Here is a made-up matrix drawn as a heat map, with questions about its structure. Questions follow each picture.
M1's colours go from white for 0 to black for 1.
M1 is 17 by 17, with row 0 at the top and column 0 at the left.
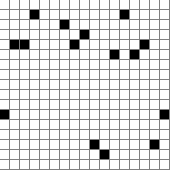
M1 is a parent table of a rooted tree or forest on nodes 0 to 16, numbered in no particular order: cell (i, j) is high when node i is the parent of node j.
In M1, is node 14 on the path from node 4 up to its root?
no
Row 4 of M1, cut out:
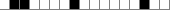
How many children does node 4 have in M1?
4
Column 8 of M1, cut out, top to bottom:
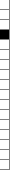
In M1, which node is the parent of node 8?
3
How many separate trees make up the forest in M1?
2
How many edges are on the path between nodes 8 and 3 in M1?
1
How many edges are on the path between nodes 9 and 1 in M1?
3
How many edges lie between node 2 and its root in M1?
1
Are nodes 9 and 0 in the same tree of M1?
no
